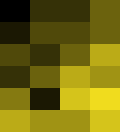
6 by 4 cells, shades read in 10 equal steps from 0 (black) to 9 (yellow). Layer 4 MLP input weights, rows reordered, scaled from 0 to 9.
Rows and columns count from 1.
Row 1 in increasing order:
0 2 2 4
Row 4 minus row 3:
-1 2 3 -1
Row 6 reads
7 6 6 8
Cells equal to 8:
2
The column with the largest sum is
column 4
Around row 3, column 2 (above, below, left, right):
3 4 3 4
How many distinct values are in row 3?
4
